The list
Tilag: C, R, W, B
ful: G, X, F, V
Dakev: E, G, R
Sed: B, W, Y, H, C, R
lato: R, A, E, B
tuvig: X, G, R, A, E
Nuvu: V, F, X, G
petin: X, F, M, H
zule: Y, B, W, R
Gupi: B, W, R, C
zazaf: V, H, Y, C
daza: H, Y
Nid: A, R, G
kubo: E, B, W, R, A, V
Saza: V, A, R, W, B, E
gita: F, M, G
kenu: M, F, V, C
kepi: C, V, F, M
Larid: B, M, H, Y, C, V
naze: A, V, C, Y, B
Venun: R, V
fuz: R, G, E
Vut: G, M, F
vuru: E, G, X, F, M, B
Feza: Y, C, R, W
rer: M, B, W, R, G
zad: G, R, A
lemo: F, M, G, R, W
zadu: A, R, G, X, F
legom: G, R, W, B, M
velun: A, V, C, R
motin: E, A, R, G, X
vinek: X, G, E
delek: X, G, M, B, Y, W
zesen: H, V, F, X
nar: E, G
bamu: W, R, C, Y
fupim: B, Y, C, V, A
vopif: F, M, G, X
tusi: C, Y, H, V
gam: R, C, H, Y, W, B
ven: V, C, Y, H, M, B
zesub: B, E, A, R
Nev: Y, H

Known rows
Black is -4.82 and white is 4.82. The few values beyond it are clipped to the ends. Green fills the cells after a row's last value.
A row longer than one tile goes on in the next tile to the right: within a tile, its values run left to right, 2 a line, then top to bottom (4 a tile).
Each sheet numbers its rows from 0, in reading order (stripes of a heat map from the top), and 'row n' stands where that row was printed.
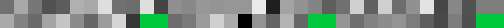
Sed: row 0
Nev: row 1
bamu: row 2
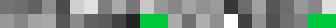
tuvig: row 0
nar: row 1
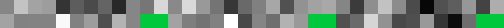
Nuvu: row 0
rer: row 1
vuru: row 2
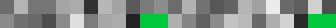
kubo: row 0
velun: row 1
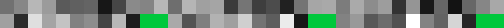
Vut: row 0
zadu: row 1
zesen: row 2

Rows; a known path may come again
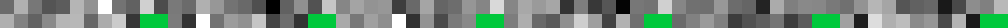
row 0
velun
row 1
kepi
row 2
nar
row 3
vopif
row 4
Tilag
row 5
Vut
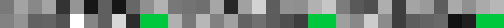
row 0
zesen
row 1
fuz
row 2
Saza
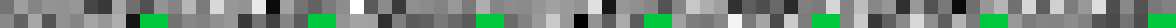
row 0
tusi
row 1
daza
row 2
delek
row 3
Nev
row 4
Nuvu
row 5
motin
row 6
bamu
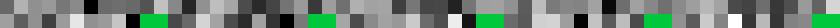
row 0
ful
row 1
ven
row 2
zadu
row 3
petin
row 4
gita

